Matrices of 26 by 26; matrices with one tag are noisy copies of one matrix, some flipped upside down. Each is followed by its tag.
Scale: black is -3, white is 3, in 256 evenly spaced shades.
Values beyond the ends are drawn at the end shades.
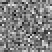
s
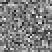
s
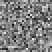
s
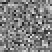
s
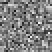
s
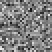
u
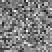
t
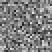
s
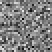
u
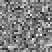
s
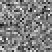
u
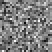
t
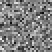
u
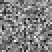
t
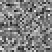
u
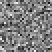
u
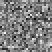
s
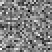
u
